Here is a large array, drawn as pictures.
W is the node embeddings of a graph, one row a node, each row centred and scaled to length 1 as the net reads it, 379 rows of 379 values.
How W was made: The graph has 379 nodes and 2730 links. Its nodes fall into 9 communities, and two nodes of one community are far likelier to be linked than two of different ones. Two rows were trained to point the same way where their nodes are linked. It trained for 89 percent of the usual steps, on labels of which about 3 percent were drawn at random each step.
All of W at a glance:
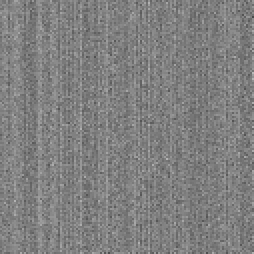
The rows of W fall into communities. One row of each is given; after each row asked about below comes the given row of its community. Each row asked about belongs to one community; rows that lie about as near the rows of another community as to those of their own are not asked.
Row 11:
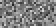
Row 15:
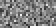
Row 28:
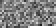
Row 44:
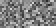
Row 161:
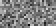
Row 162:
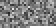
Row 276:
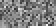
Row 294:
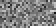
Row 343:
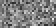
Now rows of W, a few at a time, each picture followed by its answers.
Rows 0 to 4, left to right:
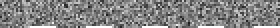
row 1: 161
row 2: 161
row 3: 44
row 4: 28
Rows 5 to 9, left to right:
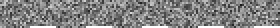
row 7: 276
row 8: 28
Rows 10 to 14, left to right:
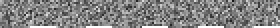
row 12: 28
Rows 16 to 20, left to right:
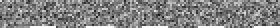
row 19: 276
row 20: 276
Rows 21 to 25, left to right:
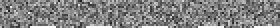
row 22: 276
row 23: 343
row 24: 11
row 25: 294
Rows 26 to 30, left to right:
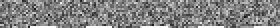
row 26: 294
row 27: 276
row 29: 161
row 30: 161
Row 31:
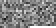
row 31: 343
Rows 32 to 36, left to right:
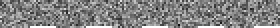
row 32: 28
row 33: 294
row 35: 15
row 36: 28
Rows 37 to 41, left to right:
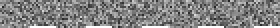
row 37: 44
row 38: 161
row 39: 28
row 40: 343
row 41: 28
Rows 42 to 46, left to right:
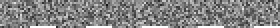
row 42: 294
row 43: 294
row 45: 161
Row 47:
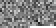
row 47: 44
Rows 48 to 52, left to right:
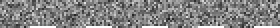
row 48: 343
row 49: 161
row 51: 11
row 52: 28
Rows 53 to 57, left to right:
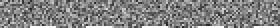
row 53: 162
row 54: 28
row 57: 162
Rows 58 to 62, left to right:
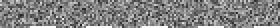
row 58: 161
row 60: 11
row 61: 162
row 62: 161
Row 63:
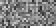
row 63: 15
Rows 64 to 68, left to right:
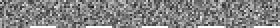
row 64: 15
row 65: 28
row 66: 161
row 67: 28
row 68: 15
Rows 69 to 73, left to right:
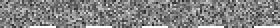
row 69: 162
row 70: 343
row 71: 162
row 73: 294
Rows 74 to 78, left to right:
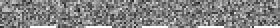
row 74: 294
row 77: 162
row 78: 15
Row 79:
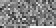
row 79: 44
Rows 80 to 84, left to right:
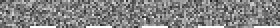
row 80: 28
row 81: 15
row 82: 276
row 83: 294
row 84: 161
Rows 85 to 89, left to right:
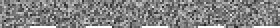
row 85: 161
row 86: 161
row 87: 28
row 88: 15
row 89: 162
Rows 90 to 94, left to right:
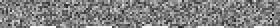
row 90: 15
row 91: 161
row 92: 343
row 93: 343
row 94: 343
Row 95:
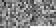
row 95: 294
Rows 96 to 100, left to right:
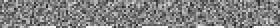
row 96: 44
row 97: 294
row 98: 28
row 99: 44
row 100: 162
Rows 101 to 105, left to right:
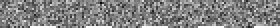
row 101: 294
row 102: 162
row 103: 44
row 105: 276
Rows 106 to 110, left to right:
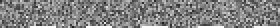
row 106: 28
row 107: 15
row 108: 44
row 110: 11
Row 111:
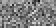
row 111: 343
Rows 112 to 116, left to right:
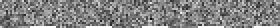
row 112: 276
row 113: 343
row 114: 162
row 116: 44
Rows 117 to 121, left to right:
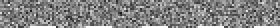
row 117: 162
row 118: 44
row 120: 343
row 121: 294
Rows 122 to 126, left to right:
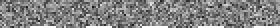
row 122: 28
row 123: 276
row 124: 294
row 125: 11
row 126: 343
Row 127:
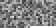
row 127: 162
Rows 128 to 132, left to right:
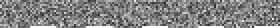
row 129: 15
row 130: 11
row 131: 44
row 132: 15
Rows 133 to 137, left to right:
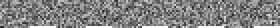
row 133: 294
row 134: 343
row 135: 11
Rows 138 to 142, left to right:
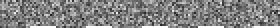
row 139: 44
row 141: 162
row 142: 343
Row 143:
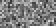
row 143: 28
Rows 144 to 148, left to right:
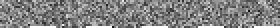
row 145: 11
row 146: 343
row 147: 276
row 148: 294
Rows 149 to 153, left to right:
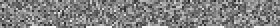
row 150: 161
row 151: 276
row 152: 276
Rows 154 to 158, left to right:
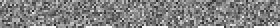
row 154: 343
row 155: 44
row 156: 11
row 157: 11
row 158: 28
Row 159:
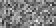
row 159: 343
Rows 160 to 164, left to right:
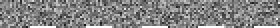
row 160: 11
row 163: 294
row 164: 11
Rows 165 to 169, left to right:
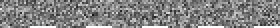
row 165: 162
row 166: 276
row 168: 15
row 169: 15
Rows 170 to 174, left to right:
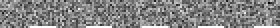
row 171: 15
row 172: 44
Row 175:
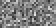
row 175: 28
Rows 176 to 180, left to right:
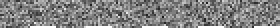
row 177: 343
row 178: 15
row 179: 28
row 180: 11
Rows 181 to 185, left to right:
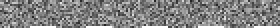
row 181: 162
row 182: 28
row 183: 15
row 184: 294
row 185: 343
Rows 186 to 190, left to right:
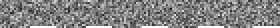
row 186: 11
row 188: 162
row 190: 343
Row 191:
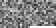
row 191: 343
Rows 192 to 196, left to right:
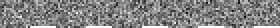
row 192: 294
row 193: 276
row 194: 294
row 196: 343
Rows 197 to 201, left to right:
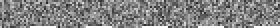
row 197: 11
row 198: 162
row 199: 15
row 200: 294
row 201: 294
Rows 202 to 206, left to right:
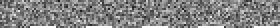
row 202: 28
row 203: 161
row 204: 276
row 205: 162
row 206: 11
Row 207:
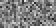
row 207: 162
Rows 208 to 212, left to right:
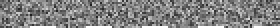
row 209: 15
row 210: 44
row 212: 44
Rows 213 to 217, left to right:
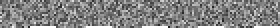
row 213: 28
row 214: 44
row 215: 15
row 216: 28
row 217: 276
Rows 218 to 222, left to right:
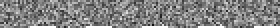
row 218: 44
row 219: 161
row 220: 162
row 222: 276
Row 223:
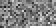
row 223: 294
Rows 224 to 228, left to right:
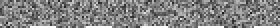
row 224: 294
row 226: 44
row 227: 15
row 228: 294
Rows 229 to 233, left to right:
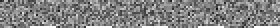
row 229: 162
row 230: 294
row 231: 44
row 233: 28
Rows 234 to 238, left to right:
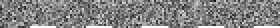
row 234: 276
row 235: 162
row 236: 161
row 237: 15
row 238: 276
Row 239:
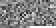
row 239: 343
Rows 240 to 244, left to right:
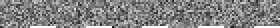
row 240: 294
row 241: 44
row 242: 11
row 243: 11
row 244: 294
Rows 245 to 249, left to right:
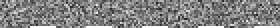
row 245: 15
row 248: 15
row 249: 161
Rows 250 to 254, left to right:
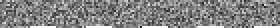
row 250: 276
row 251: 15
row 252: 15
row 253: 44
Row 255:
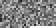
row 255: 11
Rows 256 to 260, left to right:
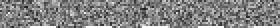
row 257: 44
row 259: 161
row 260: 44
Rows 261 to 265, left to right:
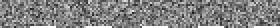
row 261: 161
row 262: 276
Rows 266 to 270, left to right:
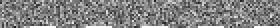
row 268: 276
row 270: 15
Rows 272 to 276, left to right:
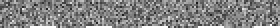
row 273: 162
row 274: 28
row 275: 15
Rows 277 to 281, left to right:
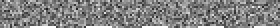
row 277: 276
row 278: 294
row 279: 162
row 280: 161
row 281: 294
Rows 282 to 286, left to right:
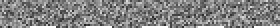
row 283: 161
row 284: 28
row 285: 161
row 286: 294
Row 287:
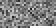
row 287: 15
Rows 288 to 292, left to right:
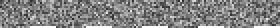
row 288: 162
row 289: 294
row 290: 11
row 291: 276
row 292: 15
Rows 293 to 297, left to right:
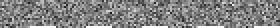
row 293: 343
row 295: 11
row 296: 44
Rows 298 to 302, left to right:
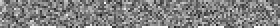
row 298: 44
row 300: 294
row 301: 28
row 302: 294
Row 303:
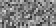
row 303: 343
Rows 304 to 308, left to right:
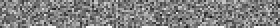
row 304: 44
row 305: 276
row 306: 343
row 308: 161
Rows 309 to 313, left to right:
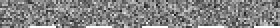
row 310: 162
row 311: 28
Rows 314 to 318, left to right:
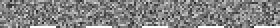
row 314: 294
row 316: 28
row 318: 11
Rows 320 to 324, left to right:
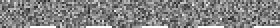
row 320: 28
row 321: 162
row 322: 294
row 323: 28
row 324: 44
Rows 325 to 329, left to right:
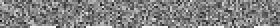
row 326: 294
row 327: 11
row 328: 44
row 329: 15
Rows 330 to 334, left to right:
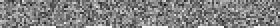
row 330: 11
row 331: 294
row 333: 162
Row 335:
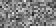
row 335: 161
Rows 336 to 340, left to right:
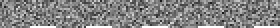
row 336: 276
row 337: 28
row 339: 162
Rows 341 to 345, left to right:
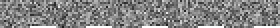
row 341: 161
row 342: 276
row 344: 11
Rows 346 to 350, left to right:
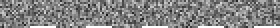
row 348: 28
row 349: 276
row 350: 162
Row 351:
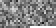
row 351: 161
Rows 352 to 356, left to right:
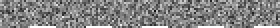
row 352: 44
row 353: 15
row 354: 28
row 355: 294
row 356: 276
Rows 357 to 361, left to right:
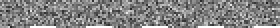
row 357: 343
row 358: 161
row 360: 162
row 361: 11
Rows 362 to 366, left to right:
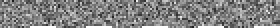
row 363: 294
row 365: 15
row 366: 294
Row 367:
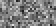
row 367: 44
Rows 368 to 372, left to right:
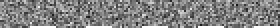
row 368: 162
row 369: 44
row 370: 276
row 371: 15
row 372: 343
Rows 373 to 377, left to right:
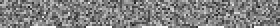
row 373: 276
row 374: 161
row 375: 294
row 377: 15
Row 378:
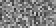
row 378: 11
